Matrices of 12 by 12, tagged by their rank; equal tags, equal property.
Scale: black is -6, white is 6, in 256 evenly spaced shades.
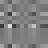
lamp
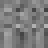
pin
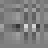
lamp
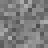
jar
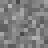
jar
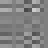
lamp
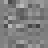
pin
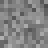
jar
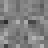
pin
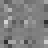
pin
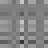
lamp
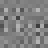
pin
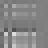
lamp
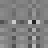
lamp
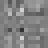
pin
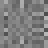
pin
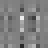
lamp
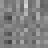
pin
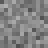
jar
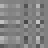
lamp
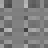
lamp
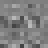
pin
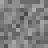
jar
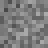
jar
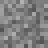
jar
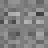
pin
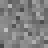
jar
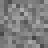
jar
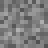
jar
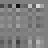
lamp
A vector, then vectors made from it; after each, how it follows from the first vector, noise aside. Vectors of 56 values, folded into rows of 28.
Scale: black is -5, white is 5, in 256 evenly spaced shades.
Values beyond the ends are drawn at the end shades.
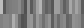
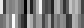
scaled up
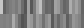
copied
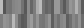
copied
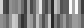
scaled up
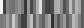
scaled up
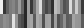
scaled up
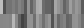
copied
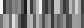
scaled up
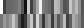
scaled up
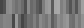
sign-scrambled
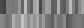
sign-scrambled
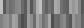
copied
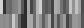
scaled up
